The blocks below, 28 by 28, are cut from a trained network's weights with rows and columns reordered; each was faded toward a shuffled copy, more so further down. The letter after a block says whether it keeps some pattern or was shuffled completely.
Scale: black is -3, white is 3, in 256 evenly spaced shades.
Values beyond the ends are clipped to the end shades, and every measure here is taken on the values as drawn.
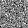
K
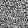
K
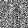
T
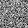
K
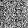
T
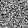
K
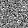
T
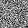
K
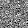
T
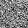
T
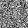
K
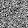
K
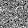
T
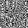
T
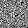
K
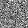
K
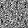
T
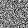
K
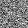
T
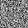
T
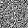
T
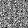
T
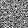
K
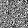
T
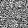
K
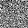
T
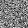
T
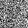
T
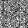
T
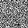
T
